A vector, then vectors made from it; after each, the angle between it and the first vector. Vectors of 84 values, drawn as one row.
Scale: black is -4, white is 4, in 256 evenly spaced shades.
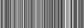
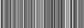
nearly parallel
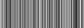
partly aligned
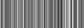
nearly parallel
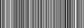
partly opposed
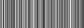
orthogonal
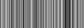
nearly opposite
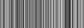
nearly opposite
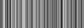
partly aligned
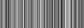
nearly parallel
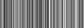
orthogonal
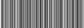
orthogonal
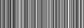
orthogonal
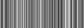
nearly parallel
